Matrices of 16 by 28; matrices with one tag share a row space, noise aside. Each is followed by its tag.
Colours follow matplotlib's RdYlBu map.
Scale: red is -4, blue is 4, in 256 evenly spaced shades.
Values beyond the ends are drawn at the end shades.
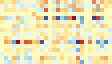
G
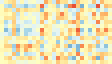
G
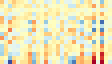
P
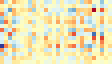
P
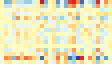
G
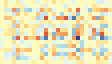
G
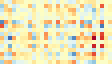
P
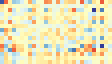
P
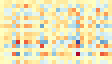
G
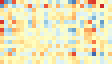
P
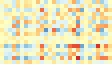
G
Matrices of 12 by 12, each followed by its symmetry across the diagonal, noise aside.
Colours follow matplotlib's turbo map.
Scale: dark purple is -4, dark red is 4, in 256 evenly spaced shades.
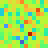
neither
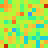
symmetric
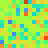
neither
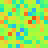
antisymmetric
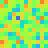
symmetric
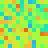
antisymmetric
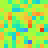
antisymmetric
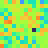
neither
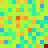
symmetric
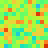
neither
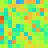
antisymmetric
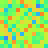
symmetric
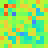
symmetric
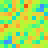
symmetric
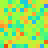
antisymmetric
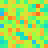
neither
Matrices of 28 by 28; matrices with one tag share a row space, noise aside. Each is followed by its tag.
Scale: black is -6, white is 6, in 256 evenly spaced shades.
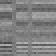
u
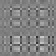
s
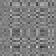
s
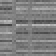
u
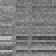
u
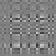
s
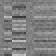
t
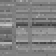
u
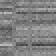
u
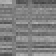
u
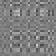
s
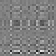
s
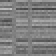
u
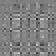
s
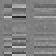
t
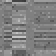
t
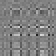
s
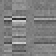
t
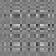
s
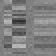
t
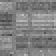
u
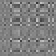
s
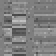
t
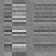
t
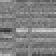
u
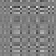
s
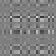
s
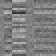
t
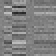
t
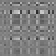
s
